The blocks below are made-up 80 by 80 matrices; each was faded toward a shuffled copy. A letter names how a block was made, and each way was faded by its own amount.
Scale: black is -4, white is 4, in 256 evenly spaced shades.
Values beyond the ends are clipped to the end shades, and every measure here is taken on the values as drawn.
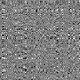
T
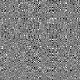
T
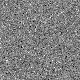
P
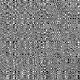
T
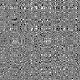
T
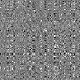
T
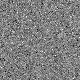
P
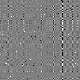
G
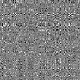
T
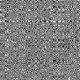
T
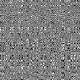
T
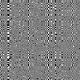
G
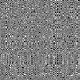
T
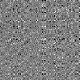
T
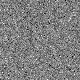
P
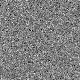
P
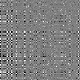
G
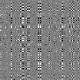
G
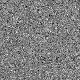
P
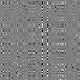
G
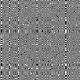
G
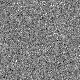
P
